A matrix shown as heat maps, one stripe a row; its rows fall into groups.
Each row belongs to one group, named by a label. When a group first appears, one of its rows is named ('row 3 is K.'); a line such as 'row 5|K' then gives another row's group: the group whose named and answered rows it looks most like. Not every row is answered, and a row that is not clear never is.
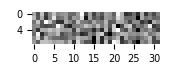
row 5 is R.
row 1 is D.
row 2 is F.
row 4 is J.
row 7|J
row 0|D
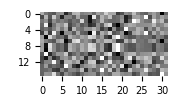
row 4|J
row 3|R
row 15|F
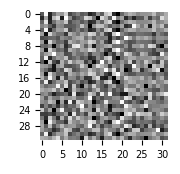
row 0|R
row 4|R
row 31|J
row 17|R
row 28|D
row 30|R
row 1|F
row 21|D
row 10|F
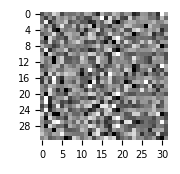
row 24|R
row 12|D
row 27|F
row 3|D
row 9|R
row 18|D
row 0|F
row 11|D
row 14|D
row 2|R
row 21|R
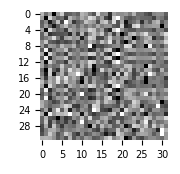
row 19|R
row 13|D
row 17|J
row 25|J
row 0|D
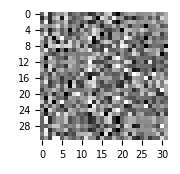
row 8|J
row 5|J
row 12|D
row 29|R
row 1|F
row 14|D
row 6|D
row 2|R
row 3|J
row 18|J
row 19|F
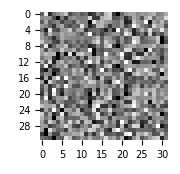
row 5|D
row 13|R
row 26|D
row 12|D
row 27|J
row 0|R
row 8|R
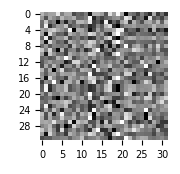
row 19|R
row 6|R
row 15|D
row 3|R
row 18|R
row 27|J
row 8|J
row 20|D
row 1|D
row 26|D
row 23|R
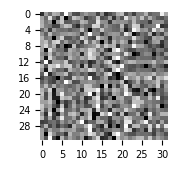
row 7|J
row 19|D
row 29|D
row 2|D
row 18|J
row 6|D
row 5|D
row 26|D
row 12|R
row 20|D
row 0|F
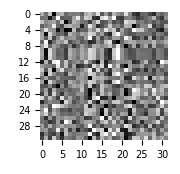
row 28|D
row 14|D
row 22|F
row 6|D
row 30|F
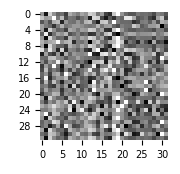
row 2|F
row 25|J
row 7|J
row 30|F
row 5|R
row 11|F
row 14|F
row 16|R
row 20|F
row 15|F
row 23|J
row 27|F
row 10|F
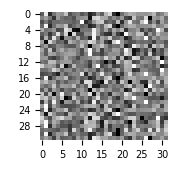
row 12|F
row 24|R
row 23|J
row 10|D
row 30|R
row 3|R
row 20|D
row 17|J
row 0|R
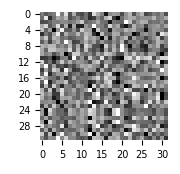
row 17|R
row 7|F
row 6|J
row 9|J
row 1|R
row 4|D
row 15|R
